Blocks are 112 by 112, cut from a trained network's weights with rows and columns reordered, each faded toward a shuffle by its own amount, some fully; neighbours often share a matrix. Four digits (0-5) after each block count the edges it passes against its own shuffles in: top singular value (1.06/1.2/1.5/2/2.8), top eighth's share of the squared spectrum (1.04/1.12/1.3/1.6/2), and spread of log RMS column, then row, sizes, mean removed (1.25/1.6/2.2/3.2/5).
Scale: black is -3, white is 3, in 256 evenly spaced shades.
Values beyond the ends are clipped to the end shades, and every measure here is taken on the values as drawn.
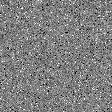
1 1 0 0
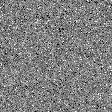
0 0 0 0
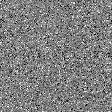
3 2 1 1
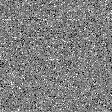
2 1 0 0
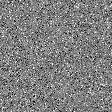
0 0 0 0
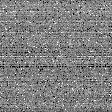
4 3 1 2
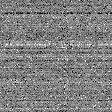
4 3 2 2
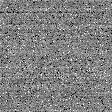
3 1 0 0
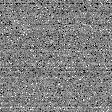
3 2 0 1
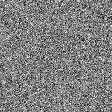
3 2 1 0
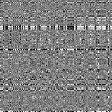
5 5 3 4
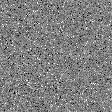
0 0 0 0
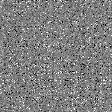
2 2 0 2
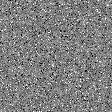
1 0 0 0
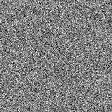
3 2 0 0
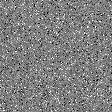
1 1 0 0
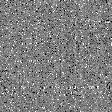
2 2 0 2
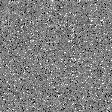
1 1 0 1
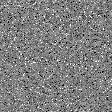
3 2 0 0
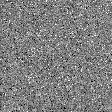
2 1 0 0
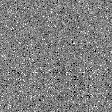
2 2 0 2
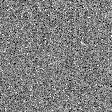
2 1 0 1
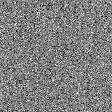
2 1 0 1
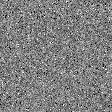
1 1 0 0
